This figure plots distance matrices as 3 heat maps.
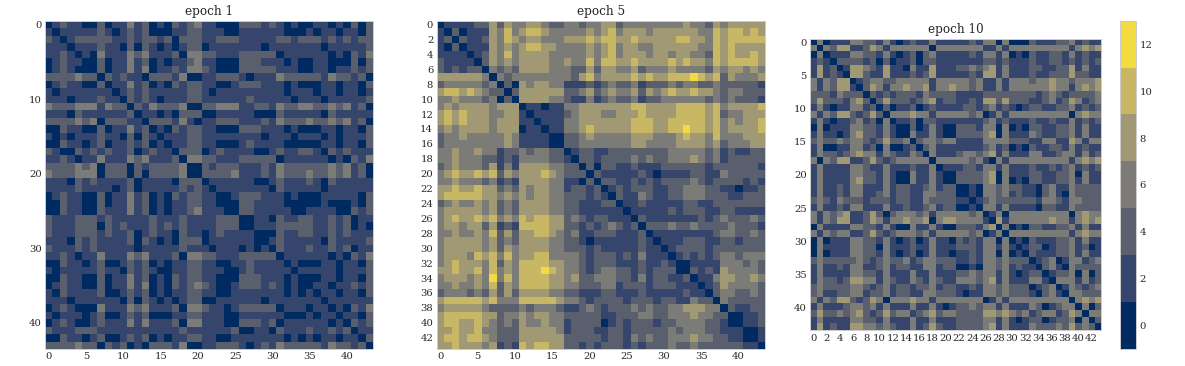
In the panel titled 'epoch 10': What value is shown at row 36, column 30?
2
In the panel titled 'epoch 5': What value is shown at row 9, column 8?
4
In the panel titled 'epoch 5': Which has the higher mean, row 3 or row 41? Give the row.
3
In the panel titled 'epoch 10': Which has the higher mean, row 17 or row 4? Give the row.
17
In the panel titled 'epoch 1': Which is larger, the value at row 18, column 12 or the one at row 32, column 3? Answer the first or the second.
the first
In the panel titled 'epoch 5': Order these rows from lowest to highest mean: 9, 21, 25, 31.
21, 25, 31, 9
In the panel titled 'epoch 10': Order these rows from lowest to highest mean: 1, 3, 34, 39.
3, 34, 1, 39
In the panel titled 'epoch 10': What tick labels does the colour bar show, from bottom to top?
0, 2, 4, 6, 8, 10, 12
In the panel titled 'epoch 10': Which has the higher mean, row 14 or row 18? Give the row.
18
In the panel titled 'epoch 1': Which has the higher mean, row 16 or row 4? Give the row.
4
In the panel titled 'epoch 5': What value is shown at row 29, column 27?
4
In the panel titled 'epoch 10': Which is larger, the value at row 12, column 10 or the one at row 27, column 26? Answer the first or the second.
the second
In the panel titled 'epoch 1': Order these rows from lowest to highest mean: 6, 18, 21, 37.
37, 21, 6, 18
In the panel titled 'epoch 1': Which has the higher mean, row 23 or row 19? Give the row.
19
